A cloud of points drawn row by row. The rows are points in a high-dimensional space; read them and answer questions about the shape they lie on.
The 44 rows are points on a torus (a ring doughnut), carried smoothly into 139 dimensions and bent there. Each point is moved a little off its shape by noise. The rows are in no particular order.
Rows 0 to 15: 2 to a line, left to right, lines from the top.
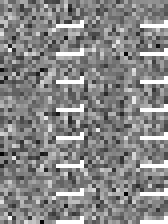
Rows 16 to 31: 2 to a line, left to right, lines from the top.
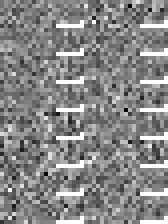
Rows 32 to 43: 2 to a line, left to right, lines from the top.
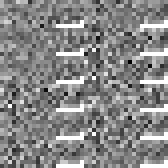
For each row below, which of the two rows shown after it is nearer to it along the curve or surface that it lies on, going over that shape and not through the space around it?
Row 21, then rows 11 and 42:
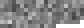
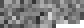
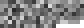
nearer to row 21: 42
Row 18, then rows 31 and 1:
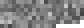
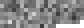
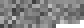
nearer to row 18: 31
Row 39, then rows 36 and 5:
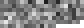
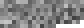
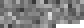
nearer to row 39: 5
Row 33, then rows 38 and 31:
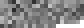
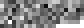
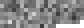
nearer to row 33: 31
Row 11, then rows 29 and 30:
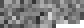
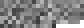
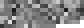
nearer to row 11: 29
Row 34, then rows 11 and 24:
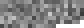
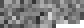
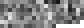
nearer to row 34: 11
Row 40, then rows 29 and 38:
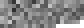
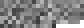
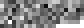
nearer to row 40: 29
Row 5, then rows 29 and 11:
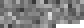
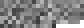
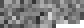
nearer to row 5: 11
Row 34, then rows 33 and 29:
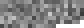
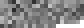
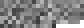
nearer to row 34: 29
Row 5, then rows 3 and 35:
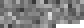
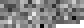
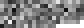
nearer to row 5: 3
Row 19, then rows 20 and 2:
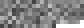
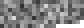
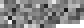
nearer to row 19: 20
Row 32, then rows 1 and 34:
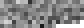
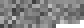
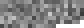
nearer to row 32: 34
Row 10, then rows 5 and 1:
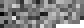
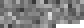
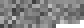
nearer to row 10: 1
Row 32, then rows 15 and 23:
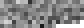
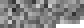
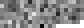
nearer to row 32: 15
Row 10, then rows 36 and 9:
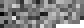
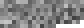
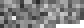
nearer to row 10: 9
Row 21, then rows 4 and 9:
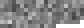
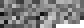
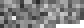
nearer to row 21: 9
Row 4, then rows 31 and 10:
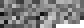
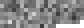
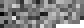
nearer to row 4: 10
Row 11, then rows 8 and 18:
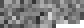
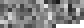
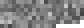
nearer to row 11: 18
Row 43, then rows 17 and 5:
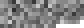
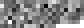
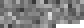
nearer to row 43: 17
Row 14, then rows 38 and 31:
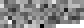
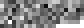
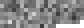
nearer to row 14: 38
